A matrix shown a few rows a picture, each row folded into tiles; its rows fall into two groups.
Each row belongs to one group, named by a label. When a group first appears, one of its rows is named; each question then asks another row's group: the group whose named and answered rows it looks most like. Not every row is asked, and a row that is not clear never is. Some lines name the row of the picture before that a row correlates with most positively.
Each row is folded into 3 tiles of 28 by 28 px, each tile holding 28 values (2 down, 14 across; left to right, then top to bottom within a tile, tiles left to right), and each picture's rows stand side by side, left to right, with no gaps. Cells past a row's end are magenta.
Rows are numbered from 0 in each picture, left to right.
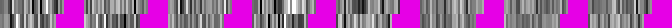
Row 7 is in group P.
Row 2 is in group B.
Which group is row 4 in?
B
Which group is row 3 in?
B
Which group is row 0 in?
P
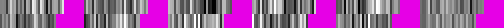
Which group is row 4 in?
B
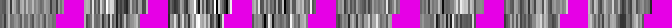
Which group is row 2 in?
P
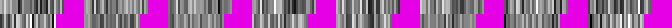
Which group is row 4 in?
P
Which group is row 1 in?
B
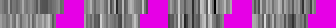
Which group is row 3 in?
P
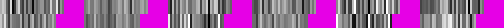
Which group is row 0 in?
B
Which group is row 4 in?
B
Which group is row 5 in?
P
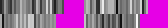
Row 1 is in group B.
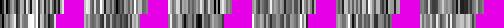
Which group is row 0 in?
P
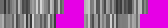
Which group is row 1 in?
B
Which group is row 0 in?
B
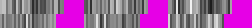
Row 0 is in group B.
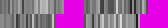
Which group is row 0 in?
B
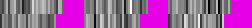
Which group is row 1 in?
P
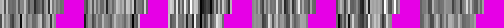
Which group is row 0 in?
P
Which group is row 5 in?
P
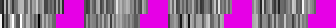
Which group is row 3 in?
B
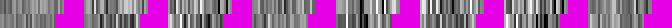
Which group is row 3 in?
P
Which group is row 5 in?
B
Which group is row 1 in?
B
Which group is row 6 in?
P
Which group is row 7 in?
P
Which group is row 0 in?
B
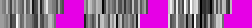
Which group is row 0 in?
P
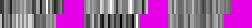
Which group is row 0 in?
P
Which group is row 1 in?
B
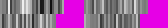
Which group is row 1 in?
B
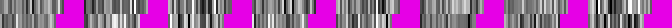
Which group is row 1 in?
P
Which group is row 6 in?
B
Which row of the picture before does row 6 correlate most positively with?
1
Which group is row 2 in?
P
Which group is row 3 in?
P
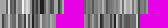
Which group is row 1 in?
B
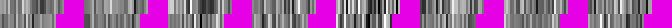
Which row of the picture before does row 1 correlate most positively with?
0
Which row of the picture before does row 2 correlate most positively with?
0
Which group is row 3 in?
P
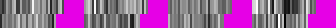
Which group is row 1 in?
B
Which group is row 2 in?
P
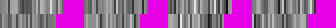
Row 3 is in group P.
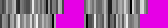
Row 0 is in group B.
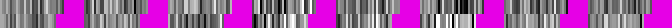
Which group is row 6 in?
P
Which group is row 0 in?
P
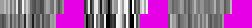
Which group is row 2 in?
P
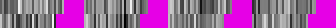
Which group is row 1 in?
P
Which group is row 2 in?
B
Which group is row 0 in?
B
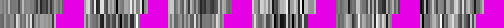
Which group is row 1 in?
B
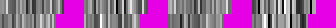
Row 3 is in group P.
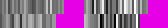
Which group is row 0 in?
P
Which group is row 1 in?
B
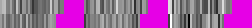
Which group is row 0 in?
B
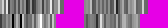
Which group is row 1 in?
P
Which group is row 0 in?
P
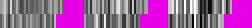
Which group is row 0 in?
B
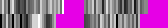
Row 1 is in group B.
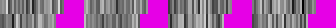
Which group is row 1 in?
B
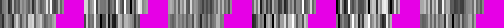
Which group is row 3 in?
P
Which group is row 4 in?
P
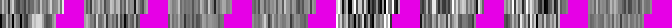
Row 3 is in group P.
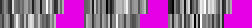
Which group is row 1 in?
B
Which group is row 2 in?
B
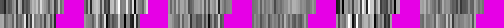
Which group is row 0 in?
B
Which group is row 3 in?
B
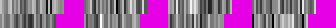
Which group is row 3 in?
P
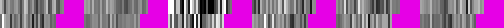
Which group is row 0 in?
P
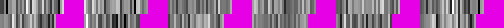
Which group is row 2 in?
P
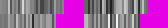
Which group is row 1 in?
B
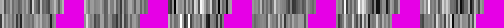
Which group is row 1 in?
P
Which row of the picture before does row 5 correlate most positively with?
0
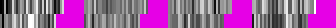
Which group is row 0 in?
P
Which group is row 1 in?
B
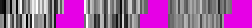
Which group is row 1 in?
P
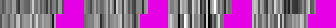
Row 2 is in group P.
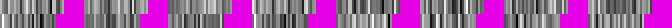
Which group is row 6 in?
P
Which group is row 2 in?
B
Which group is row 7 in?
B
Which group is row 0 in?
P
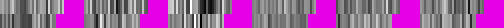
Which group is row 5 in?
P
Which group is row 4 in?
P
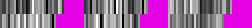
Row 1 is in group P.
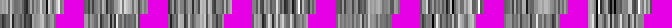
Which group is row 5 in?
P
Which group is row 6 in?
B
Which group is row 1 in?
B
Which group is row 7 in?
B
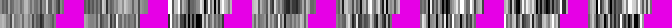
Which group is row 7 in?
B
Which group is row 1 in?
B
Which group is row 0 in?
P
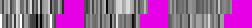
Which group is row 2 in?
P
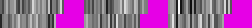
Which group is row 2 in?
B
